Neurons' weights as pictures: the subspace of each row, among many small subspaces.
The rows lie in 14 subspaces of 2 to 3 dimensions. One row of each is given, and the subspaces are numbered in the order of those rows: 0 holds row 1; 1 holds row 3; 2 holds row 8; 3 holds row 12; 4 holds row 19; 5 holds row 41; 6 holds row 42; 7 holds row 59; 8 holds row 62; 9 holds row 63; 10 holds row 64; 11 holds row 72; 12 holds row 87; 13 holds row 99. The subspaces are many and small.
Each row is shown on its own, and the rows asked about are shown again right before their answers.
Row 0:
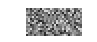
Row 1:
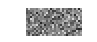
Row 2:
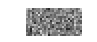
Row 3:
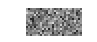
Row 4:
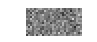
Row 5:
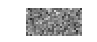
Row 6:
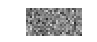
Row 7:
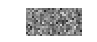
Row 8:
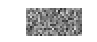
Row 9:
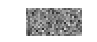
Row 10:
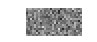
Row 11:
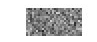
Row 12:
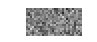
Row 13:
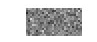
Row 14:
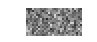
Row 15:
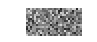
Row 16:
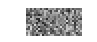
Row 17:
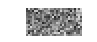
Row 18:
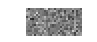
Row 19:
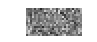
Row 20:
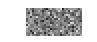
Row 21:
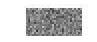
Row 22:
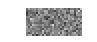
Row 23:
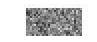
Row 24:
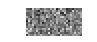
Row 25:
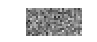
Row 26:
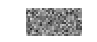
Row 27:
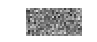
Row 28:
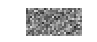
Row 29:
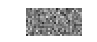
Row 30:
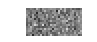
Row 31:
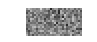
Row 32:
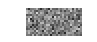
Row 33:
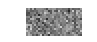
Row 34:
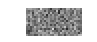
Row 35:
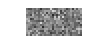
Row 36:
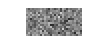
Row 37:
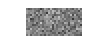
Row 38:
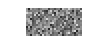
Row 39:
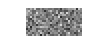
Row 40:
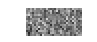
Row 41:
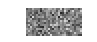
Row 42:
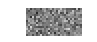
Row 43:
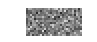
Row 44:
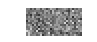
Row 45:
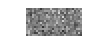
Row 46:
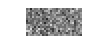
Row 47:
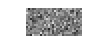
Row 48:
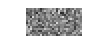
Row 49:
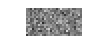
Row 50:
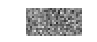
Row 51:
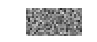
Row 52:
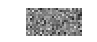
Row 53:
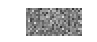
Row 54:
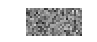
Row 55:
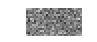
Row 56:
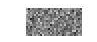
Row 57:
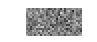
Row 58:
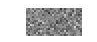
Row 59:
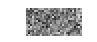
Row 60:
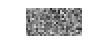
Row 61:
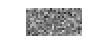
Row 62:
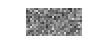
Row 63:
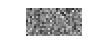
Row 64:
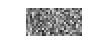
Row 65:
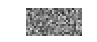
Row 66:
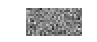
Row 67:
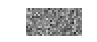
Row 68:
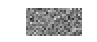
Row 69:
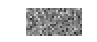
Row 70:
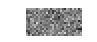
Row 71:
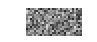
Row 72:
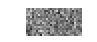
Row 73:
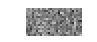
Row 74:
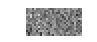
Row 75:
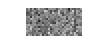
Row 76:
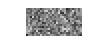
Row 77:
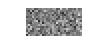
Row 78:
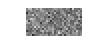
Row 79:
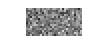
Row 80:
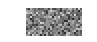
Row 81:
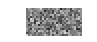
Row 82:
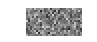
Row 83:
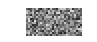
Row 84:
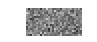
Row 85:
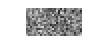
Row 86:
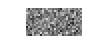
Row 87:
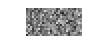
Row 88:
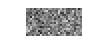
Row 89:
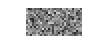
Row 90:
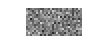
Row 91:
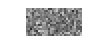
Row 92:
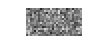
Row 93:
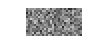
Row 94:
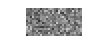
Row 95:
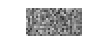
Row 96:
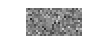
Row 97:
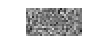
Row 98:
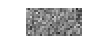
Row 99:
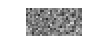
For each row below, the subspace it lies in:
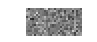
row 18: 3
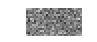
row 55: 8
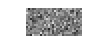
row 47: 13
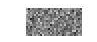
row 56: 1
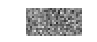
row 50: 5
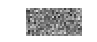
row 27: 7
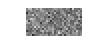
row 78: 1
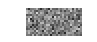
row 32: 8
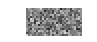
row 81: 12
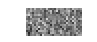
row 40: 10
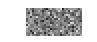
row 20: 13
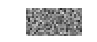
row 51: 8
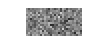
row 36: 5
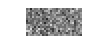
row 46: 1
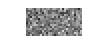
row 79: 2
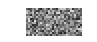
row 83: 8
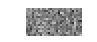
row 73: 11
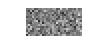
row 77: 12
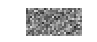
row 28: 8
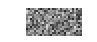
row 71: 8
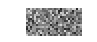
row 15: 6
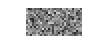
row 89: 1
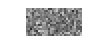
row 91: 3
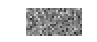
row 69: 2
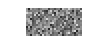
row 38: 1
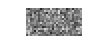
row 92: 4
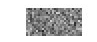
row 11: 11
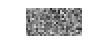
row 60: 5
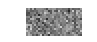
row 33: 10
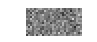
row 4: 12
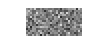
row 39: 6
